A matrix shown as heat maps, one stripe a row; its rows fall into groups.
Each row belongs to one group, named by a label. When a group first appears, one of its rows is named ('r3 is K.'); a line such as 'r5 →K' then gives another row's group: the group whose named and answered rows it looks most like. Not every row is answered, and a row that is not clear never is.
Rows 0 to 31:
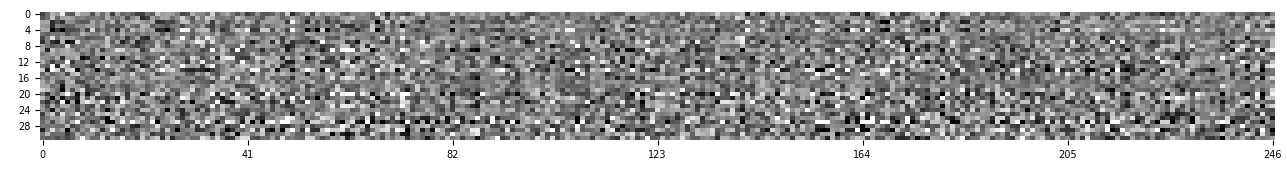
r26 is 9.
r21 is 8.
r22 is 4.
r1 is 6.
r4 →8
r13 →6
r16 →6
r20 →6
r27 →9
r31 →4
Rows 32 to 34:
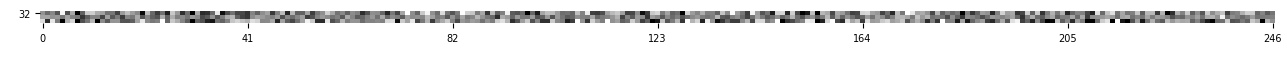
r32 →4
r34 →8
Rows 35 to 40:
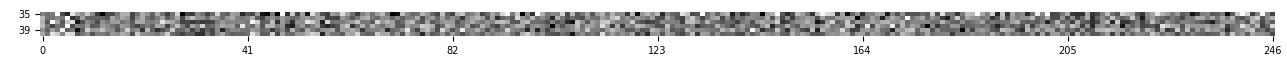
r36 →9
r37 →8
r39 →4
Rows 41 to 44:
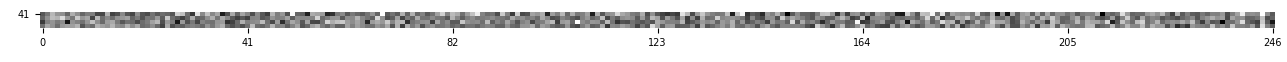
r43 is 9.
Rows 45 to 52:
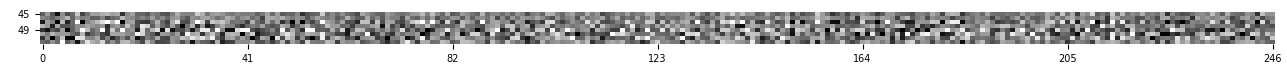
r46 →9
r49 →4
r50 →9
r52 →4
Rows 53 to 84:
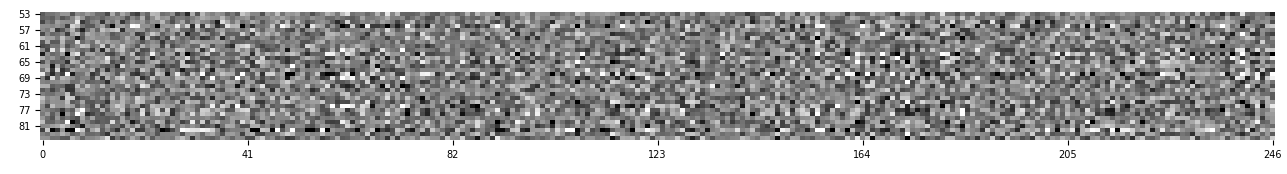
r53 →9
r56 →9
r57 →8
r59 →4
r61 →4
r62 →6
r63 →9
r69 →6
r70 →9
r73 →9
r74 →8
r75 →9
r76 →6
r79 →8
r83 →9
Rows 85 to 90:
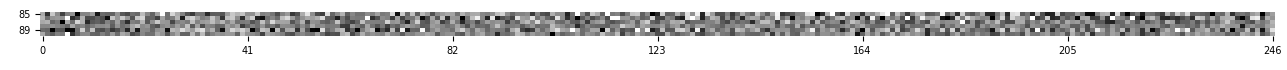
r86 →9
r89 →8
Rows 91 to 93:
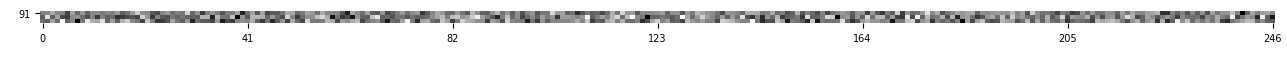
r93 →4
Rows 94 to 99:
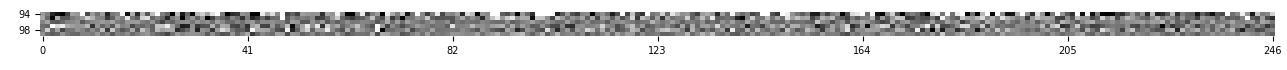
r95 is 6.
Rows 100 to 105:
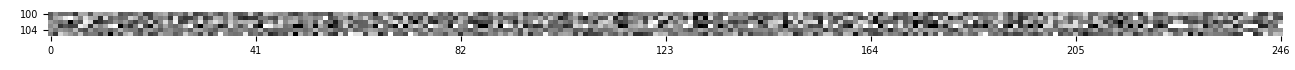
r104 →9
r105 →6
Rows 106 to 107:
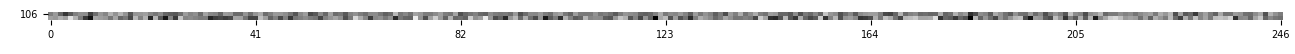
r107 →4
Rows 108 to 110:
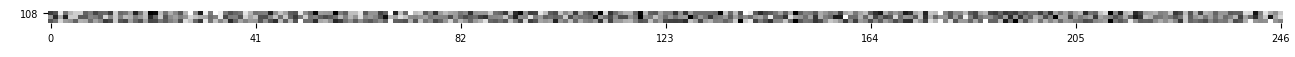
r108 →6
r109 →6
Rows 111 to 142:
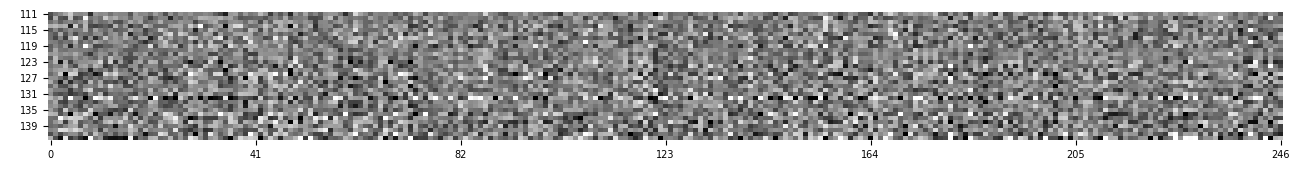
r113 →9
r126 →6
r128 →8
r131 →8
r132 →4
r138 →6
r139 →9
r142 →8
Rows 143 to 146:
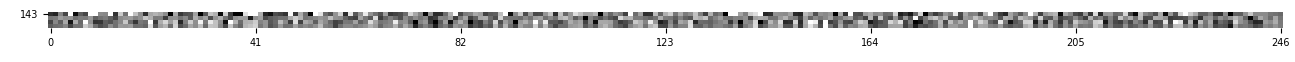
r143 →4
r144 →9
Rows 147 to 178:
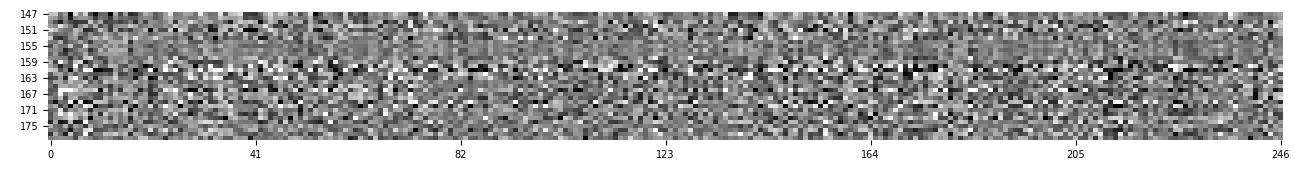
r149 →8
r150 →6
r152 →6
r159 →8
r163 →6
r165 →6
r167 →6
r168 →6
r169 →4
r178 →9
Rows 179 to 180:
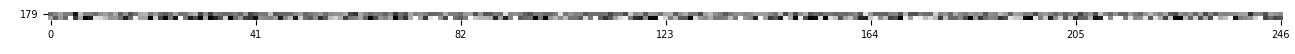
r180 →4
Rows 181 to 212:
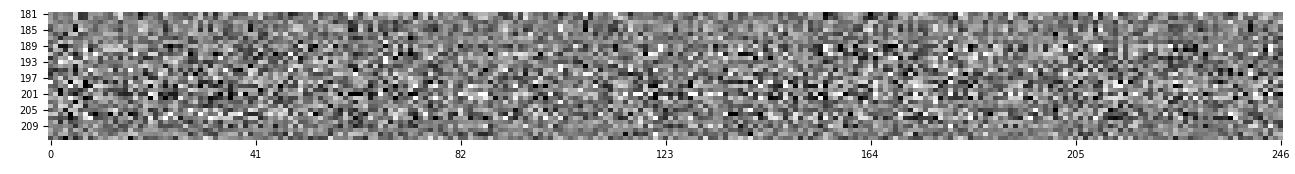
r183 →9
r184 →9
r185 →9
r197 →6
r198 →8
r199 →4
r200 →8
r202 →4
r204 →8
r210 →8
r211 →6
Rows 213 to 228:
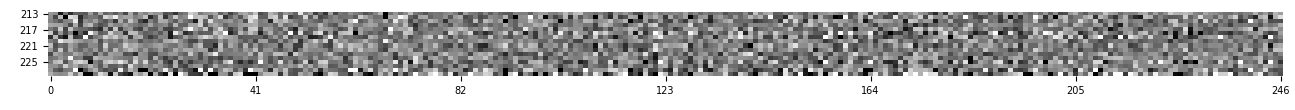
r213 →8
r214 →6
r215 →9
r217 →6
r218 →4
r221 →6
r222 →6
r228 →4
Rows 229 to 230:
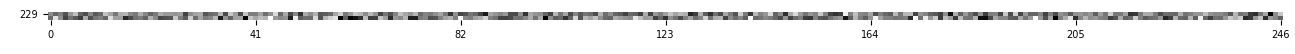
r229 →6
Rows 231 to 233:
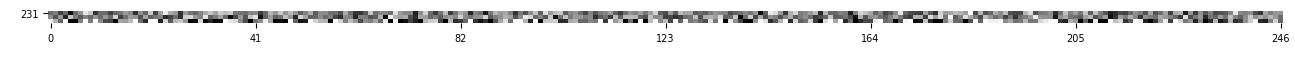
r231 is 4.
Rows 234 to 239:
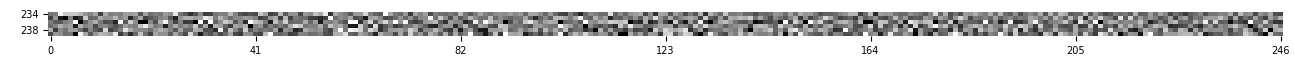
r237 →9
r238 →6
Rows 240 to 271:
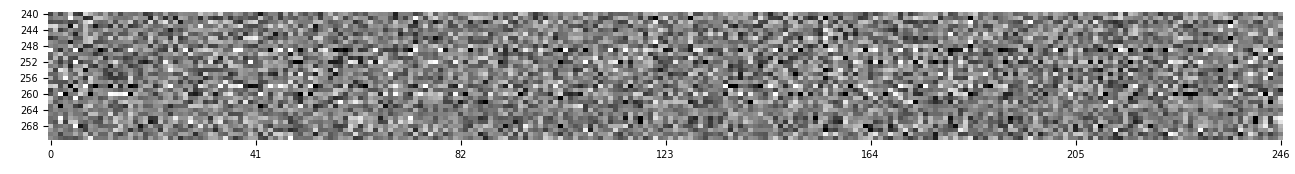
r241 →4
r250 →6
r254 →8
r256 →8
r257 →4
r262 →6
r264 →9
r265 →4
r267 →6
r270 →9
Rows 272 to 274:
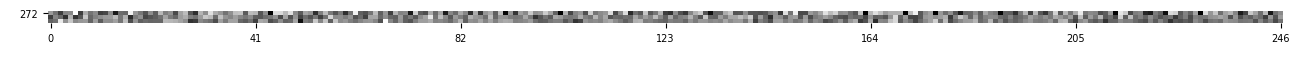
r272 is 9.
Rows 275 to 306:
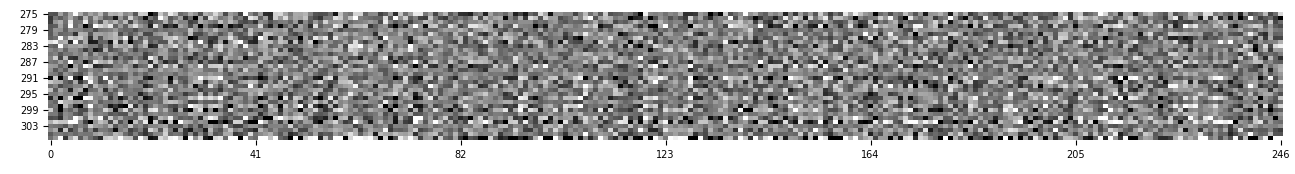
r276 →9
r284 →6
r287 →4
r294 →8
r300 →8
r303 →4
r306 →6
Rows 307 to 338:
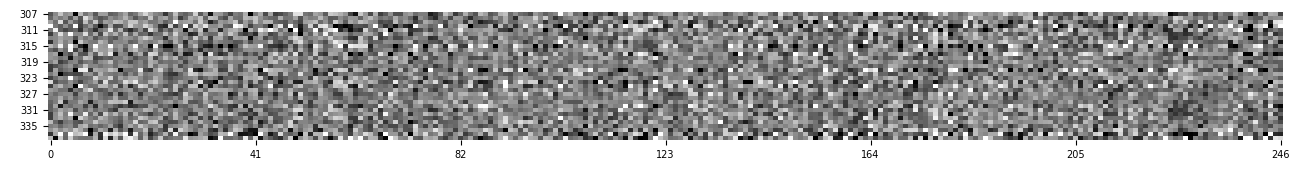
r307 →9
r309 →6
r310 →9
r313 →9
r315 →4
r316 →4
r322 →8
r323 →4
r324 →6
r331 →9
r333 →9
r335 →9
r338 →6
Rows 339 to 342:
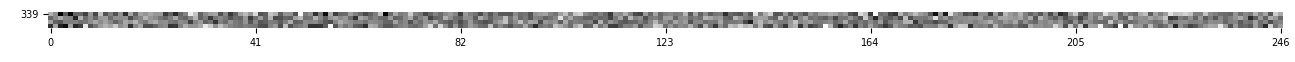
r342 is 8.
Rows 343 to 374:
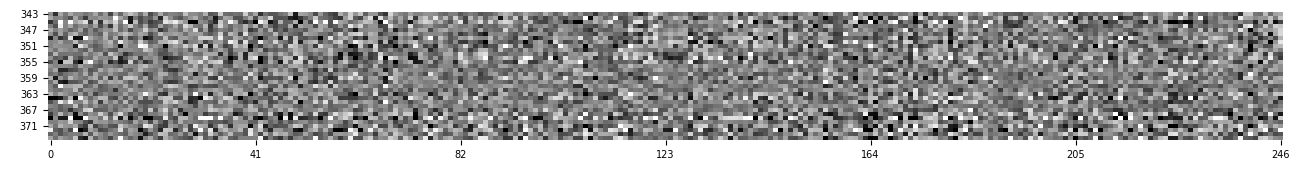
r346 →6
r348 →6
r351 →9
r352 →9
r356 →9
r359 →6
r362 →9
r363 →9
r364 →4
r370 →4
